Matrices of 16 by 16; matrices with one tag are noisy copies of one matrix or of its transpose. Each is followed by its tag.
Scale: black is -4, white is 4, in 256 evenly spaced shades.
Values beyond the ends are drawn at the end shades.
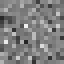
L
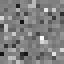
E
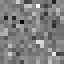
E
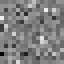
E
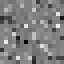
L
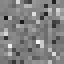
E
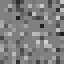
L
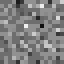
L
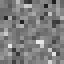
E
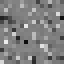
L
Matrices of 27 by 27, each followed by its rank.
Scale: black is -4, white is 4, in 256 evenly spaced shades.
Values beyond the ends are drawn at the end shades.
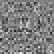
five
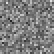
full rank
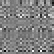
three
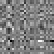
three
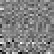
five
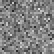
full rank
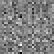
five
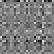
three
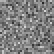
full rank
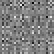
three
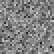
full rank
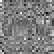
five
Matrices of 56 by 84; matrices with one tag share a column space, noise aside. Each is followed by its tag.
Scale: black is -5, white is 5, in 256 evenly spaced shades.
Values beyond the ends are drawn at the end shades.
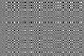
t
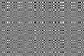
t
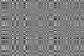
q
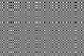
t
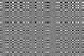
t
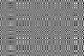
q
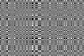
q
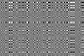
t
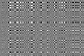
t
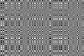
q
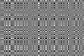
q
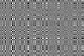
q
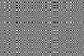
t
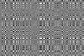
q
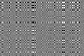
t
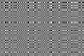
t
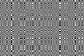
q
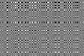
t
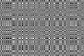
q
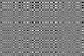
t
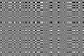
t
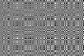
q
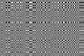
t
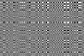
t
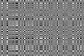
q
